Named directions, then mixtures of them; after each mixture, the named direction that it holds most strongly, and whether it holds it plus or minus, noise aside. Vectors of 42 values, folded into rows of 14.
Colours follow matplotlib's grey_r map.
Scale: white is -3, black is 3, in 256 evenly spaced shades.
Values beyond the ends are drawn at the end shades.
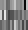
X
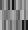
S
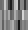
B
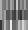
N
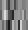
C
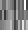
X, minus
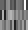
X, minus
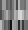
N, minus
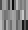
S, plus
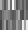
S, minus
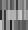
N, minus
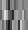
C, plus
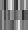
B, minus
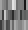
X, plus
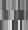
C, minus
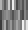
S, minus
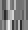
C, minus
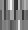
B, minus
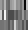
X, plus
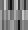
B, plus
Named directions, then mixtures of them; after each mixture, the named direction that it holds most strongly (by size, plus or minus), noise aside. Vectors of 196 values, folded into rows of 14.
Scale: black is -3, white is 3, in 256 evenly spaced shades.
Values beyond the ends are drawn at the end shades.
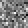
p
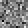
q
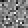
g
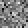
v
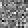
p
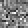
p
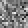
p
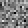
p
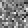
p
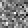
p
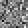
q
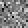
v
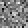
v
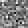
g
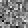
q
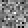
g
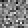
g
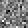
q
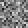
v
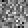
g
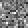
p
